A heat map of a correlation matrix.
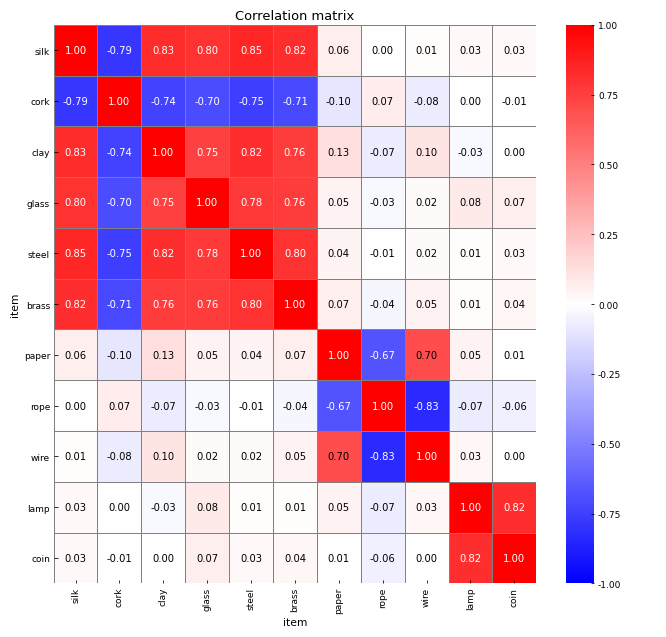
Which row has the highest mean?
silk
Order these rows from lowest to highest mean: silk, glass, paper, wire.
wire, paper, glass, silk
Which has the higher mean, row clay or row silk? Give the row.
silk
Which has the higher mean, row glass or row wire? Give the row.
glass
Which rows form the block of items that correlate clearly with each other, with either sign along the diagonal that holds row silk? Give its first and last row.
silk to brass
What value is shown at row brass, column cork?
-0.71
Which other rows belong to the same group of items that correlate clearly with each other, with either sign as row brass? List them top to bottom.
silk, cork, clay, glass, steel
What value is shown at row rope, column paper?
-0.67
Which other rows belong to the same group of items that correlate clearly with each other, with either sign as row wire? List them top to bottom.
paper, rope
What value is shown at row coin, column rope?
-0.06
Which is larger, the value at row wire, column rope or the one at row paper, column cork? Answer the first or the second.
the second
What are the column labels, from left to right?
silk, cork, clay, glass, steel, brass, paper, rope, wire, lamp, coin
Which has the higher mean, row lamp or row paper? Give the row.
lamp
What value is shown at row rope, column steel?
-0.01
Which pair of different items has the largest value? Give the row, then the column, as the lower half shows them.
steel, silk
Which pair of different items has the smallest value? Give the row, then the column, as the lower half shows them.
wire, rope
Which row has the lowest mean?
cork
